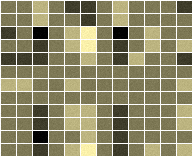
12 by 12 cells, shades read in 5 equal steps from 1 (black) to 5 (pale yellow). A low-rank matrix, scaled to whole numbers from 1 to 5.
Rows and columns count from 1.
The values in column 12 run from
2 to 4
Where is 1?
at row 3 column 3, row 3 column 8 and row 11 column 3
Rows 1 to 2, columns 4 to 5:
3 2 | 3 3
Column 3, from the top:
4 4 1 2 2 3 3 3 2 2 1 2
